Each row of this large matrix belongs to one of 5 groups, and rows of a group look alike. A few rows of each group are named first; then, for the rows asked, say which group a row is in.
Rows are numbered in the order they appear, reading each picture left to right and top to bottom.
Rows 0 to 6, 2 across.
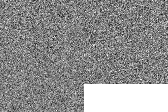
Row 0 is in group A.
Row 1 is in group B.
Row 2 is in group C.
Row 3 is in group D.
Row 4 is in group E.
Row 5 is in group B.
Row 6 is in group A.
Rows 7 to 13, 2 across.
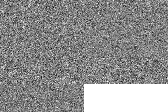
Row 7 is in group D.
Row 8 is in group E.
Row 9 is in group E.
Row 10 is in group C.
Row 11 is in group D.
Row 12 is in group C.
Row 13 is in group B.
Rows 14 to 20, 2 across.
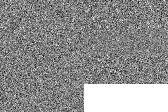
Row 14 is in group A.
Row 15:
D
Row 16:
B
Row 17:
D
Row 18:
E
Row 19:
B
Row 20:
E
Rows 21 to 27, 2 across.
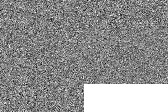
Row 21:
C
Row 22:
B
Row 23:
D
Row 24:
C
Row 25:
C
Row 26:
B
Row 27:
C
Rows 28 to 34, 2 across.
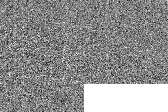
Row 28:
D
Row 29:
E
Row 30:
D
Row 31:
D
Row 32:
D
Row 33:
E
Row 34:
A
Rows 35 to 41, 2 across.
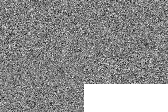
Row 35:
E
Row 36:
B
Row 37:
D
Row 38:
A
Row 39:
A
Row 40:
C
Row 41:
C
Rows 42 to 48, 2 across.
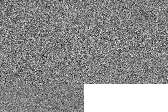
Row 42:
D
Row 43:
A
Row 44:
A
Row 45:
E
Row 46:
B
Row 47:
C
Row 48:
E
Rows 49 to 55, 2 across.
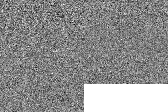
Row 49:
A
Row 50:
C
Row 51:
D
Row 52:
E
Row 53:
C
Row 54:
B
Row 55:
A
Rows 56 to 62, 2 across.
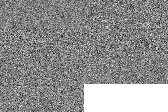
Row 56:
A
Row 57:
D
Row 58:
C
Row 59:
A
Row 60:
E
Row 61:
C
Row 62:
C
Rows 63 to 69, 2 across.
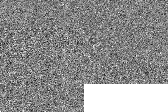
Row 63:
C
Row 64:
B
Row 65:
D
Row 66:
D
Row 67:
D
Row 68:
A
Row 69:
D
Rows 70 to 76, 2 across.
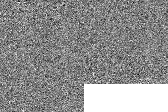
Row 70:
C
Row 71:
A
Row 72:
D
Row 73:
D
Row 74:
E
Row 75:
D
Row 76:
D
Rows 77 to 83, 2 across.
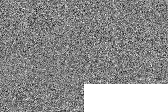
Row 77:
C
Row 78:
E
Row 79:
B
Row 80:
E
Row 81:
C
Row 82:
D
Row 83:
B
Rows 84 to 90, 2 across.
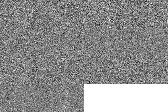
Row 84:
C
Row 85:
C
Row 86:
B
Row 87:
E
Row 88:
C
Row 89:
B
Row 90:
D
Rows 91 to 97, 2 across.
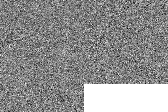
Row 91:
B
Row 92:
B
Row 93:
D
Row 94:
E
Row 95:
C
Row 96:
A
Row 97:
A
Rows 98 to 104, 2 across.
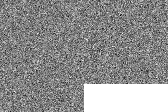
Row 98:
A
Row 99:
B
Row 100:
B
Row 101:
D
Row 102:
B
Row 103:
A
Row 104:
A
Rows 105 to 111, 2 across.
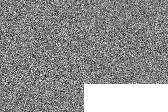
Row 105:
B
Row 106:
A
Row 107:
E
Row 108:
E
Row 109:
E
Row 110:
D
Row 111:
B
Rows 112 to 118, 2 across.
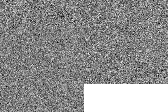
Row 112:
A
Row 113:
D
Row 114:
A
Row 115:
D
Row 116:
E
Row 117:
B
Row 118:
E
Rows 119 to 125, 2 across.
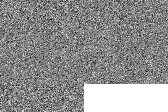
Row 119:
C
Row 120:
E
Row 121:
D
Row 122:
C
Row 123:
E
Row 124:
D
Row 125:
D
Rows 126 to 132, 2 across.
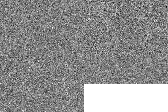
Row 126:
E
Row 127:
C
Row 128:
A
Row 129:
E
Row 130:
D
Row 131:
E
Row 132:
D
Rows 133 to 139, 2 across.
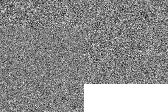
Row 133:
D
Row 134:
A
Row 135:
E
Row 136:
D
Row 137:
D
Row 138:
A
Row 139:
D
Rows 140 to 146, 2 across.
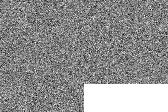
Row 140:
C
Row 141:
D
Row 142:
B
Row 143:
E
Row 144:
B
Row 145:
D
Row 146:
C
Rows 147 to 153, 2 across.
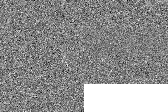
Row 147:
A
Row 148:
E
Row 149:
C
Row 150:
B
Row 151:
D
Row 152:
A
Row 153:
C
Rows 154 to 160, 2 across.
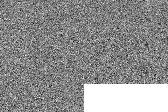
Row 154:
C
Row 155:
E
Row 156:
C
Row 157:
A
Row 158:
C
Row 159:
A
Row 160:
B
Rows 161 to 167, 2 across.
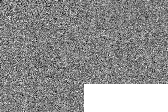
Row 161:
D
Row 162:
A
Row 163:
C
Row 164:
C
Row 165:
E
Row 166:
E
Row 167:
C
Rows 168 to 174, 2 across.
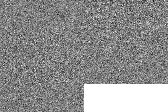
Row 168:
A
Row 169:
D
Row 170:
B
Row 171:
C
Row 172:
B
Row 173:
B
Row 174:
B
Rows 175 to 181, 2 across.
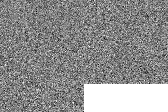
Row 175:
C
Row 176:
A
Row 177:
E
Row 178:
C
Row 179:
D
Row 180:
A
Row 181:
B
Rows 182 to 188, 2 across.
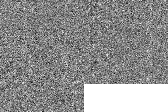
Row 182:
C
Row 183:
D
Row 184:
C
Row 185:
D
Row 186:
D
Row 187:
D
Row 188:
A
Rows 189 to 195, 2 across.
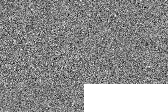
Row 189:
D
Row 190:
B
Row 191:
B
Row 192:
A
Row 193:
E
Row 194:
E
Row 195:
A
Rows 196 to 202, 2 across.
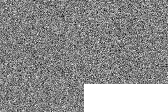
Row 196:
A
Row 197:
C
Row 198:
B
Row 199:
E
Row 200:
A
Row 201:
E
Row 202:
D
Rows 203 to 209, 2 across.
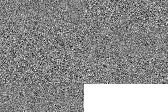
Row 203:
E
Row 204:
A
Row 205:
A
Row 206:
A
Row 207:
B
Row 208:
C
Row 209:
C
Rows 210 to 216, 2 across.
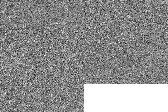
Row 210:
D
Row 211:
E
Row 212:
D
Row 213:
B
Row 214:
C
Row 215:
E
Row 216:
D
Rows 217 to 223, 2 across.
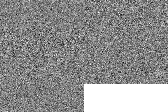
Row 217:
E
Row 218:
B
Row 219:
A
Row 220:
E
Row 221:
C
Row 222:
A
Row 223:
E
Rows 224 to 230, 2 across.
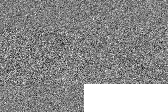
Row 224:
B
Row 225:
D
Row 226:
A
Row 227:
B
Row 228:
D
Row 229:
E
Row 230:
C
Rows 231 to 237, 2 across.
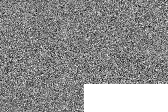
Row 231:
C
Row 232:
B
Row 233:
E
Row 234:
D
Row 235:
D
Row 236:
E
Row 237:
B
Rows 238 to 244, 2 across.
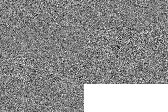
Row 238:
B
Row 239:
B
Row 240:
E
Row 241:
C
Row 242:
C
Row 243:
B
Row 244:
E
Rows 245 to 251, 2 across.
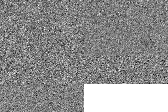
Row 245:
D
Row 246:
B
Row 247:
A
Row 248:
A
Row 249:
D
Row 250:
B
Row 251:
C
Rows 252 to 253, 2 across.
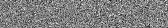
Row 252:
B
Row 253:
B
